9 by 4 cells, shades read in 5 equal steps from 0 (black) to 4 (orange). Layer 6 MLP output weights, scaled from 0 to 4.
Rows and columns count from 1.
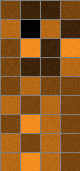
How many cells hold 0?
1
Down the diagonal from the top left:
2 0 1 3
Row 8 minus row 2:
0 2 0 1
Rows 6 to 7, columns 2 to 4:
2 3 2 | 4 3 2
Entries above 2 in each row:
0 2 2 1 1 2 2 2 3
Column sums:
22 21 20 20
